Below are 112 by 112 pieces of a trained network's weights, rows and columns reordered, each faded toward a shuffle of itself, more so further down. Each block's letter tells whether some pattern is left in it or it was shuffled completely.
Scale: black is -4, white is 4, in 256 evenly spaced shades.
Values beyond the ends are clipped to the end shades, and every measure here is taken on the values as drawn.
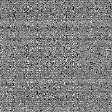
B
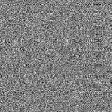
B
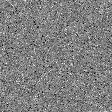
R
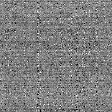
B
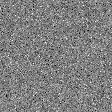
R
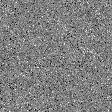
R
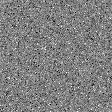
R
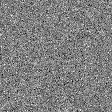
R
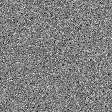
R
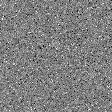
R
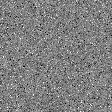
R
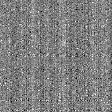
B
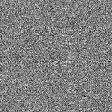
B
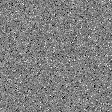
R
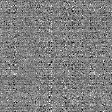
B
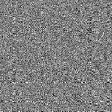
B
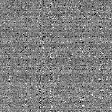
B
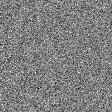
R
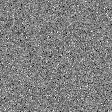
R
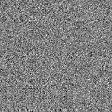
B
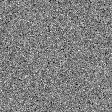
R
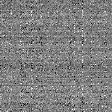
B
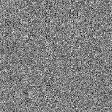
B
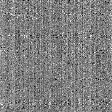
B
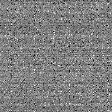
B
